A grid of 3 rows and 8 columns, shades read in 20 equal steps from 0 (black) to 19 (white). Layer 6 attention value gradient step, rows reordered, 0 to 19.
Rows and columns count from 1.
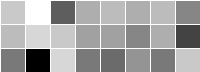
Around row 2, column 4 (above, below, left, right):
13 9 15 12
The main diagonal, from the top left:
15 16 16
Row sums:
105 97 77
